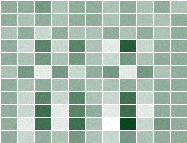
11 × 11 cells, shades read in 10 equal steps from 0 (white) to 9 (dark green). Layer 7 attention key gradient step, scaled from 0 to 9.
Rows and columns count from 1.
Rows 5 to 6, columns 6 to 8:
3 2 5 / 4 5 1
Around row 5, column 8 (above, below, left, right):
8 1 2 3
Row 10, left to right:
4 1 7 1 7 3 0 9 2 5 4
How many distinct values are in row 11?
4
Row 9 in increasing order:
1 1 1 2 4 4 4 4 6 7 7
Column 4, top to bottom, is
3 3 4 2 3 5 3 2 1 1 3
